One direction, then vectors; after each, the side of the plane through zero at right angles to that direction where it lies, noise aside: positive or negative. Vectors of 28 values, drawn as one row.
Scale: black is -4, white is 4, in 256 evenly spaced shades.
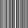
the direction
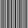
negative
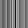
negative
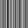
negative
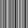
negative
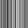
negative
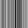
negative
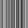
positive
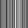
positive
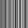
negative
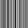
negative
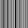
negative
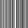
positive
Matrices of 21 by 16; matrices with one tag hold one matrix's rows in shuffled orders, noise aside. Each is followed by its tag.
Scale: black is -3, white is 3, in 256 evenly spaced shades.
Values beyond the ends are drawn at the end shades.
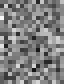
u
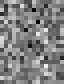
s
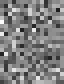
u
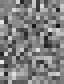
u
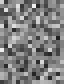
u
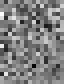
u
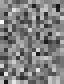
u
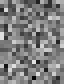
u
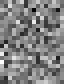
u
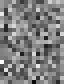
u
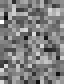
u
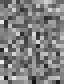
u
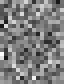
u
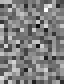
s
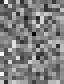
u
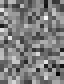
s
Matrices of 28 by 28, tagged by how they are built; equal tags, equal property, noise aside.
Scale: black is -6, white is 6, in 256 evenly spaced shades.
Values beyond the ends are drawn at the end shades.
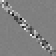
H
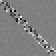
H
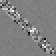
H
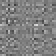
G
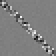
H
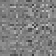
G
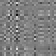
G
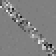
H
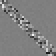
H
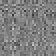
G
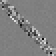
H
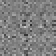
G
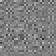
G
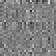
G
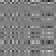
G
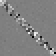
H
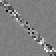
H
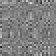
G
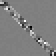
H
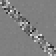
H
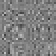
G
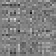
G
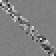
H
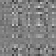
G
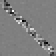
H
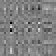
G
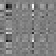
G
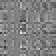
G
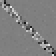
H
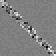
H
